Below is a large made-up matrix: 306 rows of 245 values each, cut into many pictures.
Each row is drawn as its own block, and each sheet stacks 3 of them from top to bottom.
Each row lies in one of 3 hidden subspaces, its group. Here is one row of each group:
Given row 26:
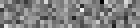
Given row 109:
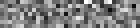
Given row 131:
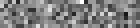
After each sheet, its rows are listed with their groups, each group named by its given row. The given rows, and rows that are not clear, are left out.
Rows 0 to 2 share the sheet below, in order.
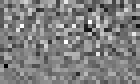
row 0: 109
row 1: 109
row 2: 131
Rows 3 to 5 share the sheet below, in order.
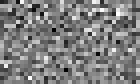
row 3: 131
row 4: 109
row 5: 131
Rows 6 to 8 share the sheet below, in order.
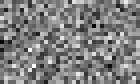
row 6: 26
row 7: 131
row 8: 109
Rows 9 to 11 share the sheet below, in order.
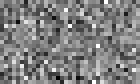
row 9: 26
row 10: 109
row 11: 26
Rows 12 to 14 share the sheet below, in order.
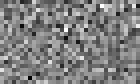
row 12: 109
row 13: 26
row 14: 131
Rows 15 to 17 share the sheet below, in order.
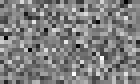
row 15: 26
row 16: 131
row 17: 26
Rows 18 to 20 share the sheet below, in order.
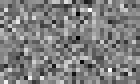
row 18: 26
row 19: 131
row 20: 26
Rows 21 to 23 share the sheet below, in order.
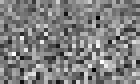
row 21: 109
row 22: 26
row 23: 109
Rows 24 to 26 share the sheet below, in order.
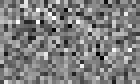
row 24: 26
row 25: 109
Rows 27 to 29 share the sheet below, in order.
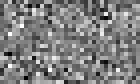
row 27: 131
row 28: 26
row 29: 109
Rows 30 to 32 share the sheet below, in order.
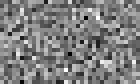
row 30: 26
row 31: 26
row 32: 109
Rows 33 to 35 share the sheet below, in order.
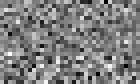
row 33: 26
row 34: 26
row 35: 109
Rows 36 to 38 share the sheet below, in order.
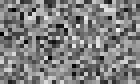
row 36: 109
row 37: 26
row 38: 26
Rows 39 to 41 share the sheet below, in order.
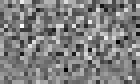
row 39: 109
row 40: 109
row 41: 109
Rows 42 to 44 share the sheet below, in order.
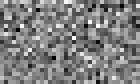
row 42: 109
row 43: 131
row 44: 109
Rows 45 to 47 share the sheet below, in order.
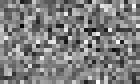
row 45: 109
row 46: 26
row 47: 109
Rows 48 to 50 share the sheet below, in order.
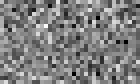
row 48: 109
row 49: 131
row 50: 26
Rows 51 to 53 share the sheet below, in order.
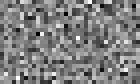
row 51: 109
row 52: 131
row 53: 26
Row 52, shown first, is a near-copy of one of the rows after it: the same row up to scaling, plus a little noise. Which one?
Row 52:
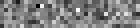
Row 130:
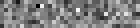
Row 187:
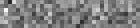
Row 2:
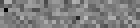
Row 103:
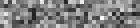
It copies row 130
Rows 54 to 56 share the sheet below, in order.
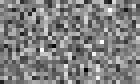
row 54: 109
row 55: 26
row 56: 26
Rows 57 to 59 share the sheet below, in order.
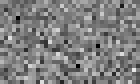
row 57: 26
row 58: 109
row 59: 131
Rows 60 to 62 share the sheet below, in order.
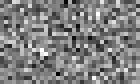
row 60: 26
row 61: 26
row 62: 131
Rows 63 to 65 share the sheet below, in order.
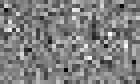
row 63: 26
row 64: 131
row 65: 109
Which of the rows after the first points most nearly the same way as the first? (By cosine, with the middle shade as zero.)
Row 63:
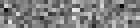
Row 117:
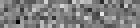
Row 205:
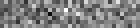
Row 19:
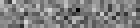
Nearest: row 205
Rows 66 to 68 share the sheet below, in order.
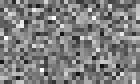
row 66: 131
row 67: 26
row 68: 131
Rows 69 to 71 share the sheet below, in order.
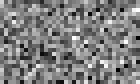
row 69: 131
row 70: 26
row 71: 109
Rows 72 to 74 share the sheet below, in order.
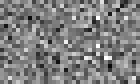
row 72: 26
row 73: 109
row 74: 109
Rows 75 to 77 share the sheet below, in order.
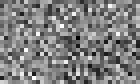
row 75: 131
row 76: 131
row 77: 26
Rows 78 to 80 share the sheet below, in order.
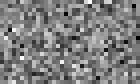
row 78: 109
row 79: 131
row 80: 26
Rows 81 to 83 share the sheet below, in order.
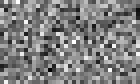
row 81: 131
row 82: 131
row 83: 26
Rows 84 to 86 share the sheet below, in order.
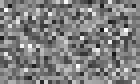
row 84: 26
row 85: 26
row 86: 131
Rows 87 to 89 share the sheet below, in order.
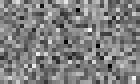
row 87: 131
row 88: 109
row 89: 109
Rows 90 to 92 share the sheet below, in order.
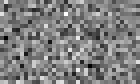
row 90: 131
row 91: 131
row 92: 26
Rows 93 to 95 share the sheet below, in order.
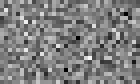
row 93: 26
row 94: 131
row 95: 109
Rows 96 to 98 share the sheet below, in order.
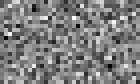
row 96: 26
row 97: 26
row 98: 109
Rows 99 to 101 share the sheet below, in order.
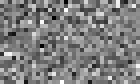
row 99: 26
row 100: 26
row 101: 131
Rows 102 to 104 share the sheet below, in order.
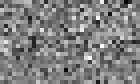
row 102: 26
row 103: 131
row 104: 109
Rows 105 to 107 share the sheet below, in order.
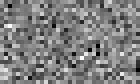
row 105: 26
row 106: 109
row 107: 131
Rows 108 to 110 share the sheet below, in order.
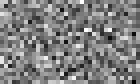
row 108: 131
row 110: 131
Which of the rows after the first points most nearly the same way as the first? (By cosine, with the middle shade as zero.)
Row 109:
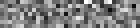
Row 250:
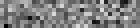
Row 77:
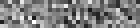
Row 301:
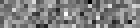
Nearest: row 77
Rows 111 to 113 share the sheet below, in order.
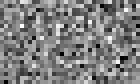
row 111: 109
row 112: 109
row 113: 26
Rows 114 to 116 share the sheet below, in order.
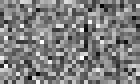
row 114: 109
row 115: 131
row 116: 131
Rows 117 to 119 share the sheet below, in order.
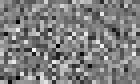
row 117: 26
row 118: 131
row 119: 26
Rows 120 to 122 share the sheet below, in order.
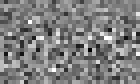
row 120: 131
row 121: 109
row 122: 26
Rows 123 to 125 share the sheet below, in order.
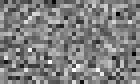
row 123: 109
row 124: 131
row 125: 131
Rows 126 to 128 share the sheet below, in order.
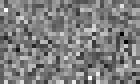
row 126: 26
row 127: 26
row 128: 109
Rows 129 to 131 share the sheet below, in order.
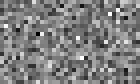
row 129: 26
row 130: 131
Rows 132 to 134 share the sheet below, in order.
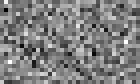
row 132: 26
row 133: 26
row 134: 26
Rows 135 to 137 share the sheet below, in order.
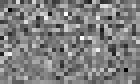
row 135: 109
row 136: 26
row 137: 131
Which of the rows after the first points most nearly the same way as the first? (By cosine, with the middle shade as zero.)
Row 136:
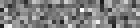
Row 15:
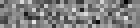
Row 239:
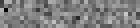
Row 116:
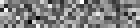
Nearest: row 116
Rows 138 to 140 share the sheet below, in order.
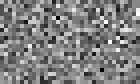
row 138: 131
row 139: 26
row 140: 26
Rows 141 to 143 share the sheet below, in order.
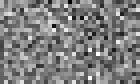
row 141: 26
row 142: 109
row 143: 109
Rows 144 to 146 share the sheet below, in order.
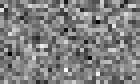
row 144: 26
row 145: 26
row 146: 109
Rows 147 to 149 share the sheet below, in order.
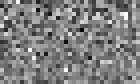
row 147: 131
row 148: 131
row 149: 109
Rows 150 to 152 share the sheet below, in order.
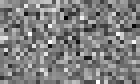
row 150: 131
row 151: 26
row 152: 109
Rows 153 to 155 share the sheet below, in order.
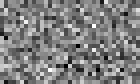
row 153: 26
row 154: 131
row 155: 26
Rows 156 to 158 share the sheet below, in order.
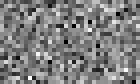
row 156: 109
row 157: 109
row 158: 131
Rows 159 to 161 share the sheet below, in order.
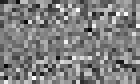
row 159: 131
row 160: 109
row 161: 26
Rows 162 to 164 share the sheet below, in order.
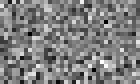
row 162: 131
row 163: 131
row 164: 109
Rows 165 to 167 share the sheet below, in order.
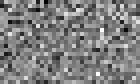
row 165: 131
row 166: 26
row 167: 109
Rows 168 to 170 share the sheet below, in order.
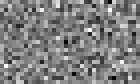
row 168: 109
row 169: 109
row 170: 26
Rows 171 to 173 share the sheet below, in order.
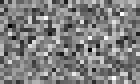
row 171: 26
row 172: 109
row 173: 26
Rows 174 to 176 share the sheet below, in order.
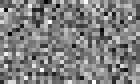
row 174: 131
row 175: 26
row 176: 26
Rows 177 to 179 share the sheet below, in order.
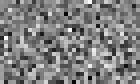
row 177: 109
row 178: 26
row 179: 109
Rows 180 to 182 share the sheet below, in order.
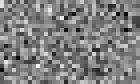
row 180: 131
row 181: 26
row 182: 131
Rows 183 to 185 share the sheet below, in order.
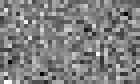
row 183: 26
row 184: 109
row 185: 26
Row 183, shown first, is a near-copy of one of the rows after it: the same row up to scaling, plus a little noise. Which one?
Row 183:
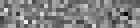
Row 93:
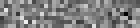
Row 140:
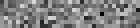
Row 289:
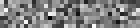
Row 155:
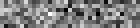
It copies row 93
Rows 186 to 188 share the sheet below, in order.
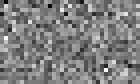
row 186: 131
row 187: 131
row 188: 131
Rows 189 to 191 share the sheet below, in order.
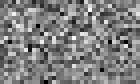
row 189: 131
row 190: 26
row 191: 26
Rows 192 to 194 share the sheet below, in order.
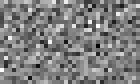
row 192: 109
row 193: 109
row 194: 131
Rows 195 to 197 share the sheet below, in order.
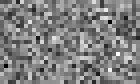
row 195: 131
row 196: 131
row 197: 26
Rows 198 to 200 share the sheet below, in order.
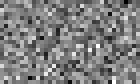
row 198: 26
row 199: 109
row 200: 26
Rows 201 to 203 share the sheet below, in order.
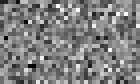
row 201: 131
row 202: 131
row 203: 131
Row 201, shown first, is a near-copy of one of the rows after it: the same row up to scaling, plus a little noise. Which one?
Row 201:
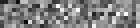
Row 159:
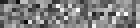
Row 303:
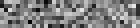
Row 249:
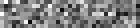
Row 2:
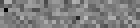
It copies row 159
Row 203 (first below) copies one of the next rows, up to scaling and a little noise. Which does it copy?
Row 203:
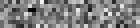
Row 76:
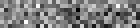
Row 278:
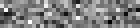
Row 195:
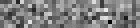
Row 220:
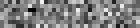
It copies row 220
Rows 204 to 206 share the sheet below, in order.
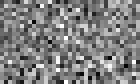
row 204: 131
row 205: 26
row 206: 109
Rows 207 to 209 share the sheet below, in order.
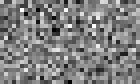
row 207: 26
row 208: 109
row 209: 26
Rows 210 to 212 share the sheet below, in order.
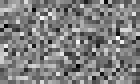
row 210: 26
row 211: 26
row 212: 131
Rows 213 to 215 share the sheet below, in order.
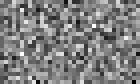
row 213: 26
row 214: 109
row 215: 131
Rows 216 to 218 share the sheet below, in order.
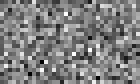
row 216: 109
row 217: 109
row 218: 26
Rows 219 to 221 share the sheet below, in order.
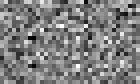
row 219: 131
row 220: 131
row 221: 131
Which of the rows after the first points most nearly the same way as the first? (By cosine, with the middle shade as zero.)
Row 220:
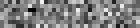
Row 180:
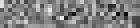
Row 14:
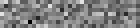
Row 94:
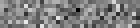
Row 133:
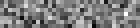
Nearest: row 14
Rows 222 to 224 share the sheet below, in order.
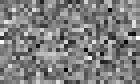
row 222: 109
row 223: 131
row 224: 109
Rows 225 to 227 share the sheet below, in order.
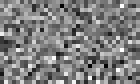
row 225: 26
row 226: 131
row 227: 109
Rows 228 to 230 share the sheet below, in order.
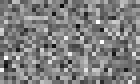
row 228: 26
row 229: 26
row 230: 131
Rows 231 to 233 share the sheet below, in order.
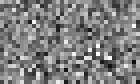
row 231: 131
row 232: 109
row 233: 109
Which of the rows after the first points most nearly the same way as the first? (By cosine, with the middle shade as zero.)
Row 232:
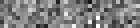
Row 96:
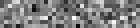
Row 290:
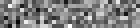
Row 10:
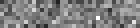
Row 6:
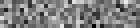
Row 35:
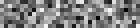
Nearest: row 10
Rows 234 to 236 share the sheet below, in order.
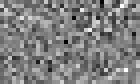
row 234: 26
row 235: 109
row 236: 131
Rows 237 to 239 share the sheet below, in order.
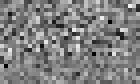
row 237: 131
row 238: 26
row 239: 131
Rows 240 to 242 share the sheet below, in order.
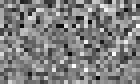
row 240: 109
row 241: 26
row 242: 26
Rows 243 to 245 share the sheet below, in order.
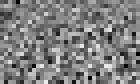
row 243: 131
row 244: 109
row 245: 109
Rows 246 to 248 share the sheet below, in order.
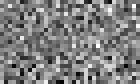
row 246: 109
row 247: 26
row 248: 109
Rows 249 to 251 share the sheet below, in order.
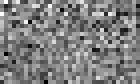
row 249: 131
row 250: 26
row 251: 26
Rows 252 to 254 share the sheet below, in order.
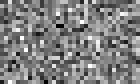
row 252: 131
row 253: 26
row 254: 26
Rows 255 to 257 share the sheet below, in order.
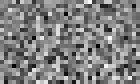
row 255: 109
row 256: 109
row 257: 109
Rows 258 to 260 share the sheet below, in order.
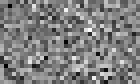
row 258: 26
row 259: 109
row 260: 131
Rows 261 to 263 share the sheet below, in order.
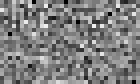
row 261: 26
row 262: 26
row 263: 131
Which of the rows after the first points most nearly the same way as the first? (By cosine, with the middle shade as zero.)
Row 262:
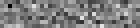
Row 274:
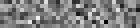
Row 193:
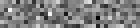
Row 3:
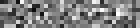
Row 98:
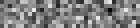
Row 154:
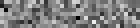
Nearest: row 98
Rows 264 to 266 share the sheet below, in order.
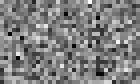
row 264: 109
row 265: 26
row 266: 131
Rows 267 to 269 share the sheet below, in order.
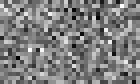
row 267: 26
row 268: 26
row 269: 131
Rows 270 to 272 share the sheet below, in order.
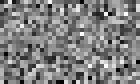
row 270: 131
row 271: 26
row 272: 109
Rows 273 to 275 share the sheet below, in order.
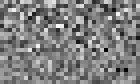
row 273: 109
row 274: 131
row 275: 131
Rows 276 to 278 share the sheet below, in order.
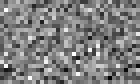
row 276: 26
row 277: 109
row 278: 131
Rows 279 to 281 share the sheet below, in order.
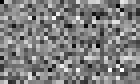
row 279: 26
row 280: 26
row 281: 26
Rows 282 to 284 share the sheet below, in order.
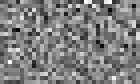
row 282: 109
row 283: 131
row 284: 26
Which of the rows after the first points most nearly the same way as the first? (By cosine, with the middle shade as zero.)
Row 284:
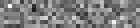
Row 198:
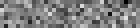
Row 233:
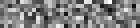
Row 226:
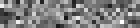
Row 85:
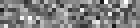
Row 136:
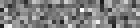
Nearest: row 198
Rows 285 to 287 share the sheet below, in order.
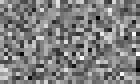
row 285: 109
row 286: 109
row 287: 131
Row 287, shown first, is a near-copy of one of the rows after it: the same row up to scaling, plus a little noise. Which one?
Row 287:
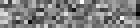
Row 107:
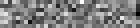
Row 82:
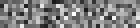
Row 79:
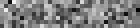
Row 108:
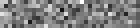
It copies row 107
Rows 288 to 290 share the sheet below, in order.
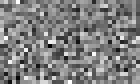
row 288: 131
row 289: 26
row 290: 26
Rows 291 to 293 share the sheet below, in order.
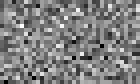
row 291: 131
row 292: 131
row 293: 26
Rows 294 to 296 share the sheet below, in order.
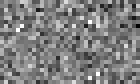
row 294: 109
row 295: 131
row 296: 109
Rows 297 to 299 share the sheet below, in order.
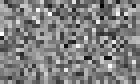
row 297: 26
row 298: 131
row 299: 109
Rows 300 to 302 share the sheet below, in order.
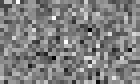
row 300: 131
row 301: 109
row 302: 109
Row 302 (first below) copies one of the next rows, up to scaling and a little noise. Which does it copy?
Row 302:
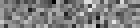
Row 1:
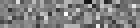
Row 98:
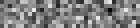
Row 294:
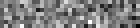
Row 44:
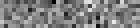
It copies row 44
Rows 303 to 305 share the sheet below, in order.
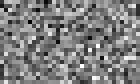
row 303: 131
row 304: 109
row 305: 26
